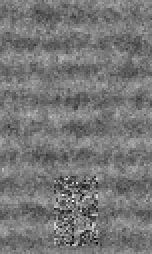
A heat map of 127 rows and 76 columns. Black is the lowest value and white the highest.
Horizontal stripes repeat 9 times down the table. The bottom middle is the roughest part. In the bottom middle lies a patch that is rougher than the rest. No single row or column stands out from its neighbours.
